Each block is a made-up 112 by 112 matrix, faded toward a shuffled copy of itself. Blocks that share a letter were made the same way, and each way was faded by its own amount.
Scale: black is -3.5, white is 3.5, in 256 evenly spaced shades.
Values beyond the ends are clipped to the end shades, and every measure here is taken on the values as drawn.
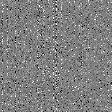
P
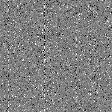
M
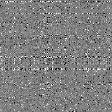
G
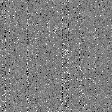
P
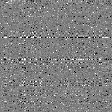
G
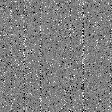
M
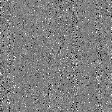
P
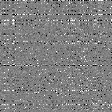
G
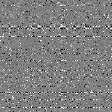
G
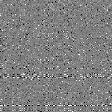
G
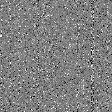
M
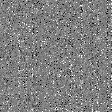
M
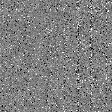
M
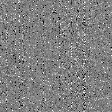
P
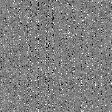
P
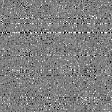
G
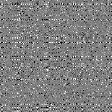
G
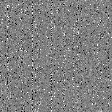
P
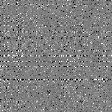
G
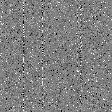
M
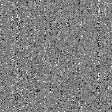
P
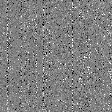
P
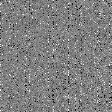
P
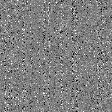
P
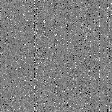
P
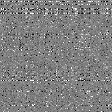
G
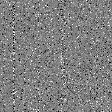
M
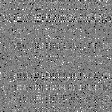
G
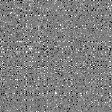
G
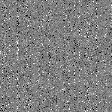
P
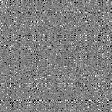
G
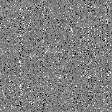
M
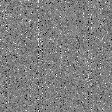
P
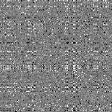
G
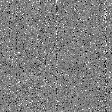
M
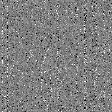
P
